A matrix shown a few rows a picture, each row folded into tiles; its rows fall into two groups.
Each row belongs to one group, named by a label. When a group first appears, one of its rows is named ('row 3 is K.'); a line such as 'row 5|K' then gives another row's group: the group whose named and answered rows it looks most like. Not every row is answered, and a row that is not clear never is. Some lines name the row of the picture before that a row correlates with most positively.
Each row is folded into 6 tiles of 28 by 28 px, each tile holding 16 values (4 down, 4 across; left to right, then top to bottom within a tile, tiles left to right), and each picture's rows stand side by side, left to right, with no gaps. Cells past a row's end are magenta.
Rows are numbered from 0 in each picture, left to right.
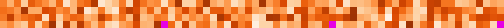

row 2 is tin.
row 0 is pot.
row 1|pot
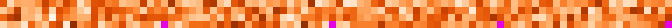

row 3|pot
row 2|tin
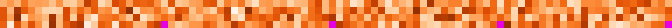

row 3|pot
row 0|pot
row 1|tin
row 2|pot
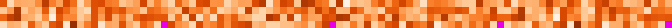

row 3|tin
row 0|tin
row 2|tin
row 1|pot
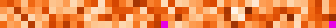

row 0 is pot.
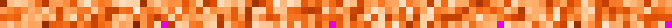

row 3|tin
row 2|pot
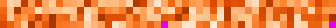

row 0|pot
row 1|tin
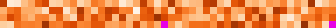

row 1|tin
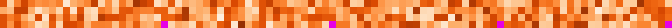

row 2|pot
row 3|pot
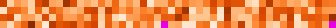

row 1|tin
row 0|tin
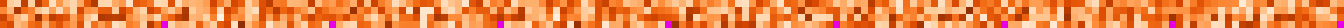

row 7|pot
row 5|pot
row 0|pot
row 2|pot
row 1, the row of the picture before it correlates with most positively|1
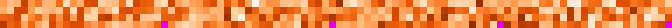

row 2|tin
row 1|tin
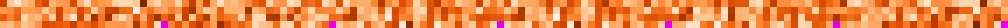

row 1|pot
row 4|tin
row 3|tin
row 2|tin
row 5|tin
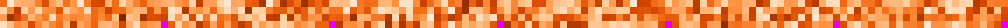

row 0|tin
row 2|pot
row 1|pot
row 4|pot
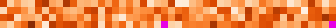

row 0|tin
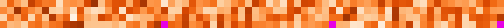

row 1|pot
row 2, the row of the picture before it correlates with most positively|0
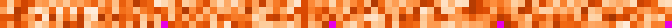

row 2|pot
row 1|pot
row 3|pot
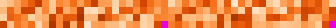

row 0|pot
